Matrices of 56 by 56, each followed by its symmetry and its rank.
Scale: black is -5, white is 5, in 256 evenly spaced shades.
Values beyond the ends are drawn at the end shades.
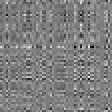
neither, rank three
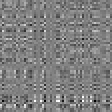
neither, rank three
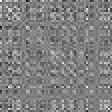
symmetric, rank three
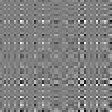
symmetric, rank two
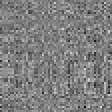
neither, rank five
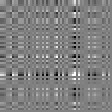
symmetric, rank one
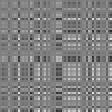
symmetric, rank one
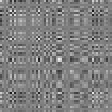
symmetric, rank two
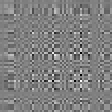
symmetric, rank two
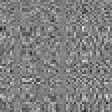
neither, rank five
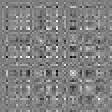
symmetric, rank three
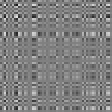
symmetric, rank one
